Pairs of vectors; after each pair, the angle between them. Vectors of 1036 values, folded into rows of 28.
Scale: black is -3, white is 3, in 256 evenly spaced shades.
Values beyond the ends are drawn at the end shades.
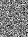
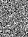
partly opposed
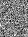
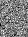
nearly opposite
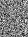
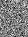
partly aligned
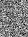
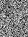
partly aligned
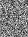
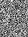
partly opposed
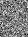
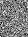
nearly parallel
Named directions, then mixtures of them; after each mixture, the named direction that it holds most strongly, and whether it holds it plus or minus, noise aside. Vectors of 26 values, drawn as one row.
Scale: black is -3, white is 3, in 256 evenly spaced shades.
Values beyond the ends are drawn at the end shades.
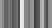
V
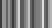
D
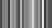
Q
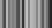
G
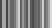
G, minus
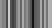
Q, minus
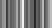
G, minus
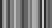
Q, plus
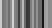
D, minus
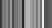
D, plus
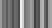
V, plus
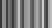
D, plus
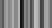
V, minus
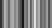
V, minus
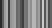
Q, plus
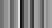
V, minus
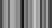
V, minus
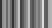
D, plus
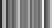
D, plus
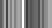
G, minus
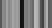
V, minus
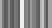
V, plus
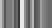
V, plus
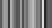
Q, plus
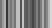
G, minus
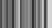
D, plus
